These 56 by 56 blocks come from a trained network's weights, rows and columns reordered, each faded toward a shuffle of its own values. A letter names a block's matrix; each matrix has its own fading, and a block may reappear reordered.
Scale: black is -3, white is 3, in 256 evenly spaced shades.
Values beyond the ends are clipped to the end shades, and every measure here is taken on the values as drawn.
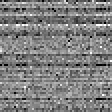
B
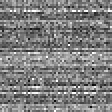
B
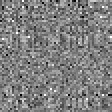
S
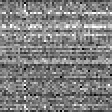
B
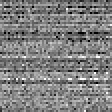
B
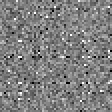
S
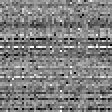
B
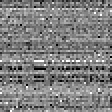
B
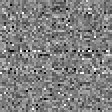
S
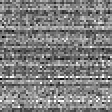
B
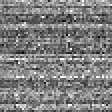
B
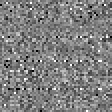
S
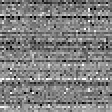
B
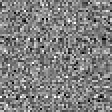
S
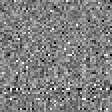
S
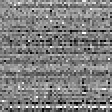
B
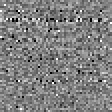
S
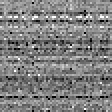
B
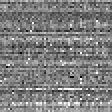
B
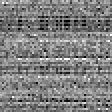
B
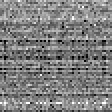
B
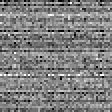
B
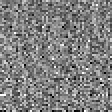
S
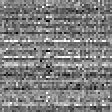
B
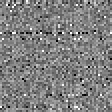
S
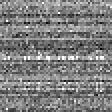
B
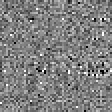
S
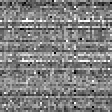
B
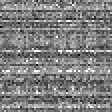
B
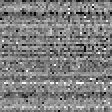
B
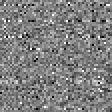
S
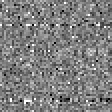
S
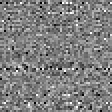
S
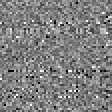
S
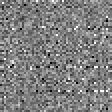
S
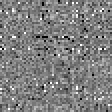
S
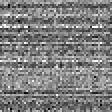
B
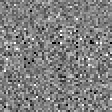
S
